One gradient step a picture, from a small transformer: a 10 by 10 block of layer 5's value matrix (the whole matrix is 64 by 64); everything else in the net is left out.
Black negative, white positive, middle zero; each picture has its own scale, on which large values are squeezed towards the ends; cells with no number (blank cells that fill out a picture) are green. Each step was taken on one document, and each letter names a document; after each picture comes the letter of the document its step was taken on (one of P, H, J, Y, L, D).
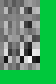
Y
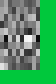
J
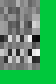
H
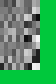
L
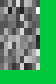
J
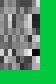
L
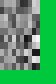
L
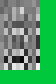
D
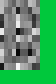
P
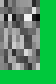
L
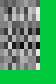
D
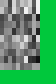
D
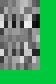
L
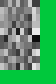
H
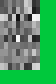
H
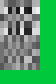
H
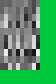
J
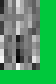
P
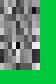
H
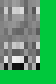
D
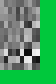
Y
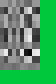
Y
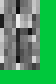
P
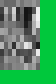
L
